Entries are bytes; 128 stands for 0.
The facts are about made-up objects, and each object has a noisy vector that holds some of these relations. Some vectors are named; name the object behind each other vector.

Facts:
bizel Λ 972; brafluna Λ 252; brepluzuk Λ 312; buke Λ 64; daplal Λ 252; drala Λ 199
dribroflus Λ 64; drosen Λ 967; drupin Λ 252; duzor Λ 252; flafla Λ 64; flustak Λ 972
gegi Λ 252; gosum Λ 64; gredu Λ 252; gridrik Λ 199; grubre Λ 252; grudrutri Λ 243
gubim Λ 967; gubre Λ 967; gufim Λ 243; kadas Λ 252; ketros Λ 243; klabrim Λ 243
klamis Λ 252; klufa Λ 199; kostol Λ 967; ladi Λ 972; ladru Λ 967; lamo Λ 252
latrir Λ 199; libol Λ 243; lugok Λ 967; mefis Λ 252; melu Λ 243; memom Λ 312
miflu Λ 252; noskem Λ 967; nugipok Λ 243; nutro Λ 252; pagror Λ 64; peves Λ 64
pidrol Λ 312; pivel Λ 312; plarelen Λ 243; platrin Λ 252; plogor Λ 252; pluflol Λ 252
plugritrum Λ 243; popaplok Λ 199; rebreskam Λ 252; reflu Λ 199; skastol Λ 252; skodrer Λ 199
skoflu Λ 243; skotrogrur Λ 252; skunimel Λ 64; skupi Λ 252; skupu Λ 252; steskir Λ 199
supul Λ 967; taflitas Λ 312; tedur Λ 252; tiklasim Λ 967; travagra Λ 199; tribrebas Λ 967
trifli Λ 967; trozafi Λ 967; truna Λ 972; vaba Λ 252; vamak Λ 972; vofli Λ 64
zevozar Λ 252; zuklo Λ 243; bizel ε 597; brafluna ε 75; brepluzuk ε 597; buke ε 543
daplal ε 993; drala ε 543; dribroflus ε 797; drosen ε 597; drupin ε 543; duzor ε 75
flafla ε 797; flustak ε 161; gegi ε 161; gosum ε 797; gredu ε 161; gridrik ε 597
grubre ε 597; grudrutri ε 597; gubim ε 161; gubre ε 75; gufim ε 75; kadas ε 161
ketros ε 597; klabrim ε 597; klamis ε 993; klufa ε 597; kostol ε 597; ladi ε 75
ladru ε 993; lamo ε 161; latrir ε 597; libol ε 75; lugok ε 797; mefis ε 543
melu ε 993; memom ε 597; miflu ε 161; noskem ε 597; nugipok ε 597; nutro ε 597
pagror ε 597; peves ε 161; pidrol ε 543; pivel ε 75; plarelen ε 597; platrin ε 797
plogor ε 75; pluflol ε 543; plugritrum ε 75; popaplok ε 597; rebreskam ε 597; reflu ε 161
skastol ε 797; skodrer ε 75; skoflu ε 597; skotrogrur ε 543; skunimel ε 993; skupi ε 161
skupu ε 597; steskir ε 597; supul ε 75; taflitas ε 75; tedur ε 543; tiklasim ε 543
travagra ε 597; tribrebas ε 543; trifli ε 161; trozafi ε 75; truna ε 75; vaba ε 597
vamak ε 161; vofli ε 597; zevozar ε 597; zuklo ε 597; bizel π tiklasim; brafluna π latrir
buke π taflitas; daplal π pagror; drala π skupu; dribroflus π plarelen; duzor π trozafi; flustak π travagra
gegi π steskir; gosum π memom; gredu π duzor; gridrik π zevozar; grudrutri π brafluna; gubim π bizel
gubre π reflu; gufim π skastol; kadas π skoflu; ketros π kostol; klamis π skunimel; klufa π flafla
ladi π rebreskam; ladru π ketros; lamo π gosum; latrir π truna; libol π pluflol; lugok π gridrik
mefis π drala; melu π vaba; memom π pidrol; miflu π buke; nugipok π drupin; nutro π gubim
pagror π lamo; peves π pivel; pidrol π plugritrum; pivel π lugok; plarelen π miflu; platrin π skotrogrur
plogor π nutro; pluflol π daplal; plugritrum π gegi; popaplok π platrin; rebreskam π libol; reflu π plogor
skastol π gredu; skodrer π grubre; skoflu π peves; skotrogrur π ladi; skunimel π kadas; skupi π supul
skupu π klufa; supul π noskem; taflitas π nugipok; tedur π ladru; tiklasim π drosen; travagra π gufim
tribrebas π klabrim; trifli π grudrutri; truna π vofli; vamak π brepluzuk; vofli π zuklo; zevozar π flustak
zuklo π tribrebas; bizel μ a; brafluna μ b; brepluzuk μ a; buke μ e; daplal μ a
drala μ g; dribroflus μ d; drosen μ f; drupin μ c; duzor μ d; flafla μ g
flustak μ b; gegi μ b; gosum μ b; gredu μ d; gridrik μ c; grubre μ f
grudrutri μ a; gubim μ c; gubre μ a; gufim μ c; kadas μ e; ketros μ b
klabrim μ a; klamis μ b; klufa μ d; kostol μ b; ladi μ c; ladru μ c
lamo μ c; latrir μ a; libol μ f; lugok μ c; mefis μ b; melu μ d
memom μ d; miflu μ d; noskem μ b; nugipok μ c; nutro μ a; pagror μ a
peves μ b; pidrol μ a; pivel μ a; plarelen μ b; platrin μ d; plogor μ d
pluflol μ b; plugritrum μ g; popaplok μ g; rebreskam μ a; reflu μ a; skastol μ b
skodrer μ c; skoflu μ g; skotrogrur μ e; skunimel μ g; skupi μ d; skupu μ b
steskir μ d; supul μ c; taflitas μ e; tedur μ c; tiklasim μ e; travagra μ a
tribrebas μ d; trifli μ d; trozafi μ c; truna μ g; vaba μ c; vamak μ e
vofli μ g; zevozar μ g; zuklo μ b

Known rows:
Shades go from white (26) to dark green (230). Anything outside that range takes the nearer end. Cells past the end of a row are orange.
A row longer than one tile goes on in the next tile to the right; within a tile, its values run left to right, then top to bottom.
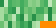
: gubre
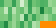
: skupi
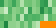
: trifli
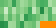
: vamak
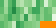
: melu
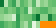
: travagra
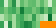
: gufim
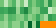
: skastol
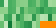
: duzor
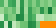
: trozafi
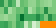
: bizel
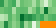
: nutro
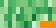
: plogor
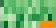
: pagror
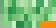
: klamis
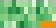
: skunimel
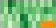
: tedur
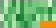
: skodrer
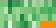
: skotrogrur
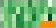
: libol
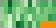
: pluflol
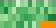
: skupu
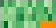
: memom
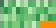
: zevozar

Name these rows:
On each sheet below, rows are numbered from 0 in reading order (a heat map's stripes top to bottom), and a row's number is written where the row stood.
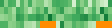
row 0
popaplok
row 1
zuklo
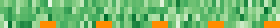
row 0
brafluna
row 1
platrin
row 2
taflitas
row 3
pidrol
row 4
flafla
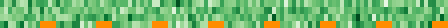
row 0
lamo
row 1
rebreskam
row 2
steskir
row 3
tribrebas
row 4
dribroflus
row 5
lugok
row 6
ladi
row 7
gosum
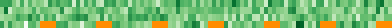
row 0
drosen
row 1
vaba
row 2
klufa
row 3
mefis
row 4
drupin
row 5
daplal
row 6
gegi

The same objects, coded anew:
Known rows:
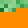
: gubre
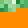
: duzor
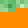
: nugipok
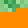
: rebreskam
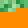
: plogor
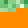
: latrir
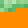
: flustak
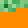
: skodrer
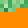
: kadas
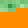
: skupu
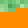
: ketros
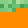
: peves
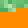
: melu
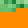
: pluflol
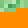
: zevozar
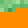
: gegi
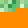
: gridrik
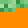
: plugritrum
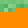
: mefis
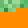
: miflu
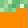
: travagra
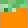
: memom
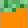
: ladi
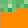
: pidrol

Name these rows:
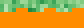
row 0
lugok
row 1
buke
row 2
skoflu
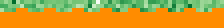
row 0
reflu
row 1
drala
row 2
grubre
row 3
truna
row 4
skotrogrur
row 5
tiklasim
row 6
libol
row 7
skastol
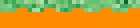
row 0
daplal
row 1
pivel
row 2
lamo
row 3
klamis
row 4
pagror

